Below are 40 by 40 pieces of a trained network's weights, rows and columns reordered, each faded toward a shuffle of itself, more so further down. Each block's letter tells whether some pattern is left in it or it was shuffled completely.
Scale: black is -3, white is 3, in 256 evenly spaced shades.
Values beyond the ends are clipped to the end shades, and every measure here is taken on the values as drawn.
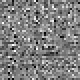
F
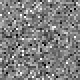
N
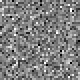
N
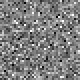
N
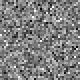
N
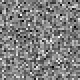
N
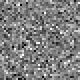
N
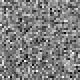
F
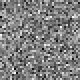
N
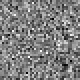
F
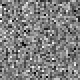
F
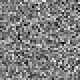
F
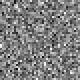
F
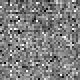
F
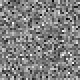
N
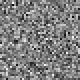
N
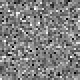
N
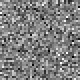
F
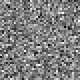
F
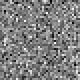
N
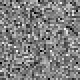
N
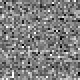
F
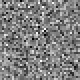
N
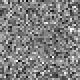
F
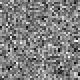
F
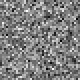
N
